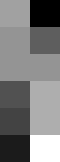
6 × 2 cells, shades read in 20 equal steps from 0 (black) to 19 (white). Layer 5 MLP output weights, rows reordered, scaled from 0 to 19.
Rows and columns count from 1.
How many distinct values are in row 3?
1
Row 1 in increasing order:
0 12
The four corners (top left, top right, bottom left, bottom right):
12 0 2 19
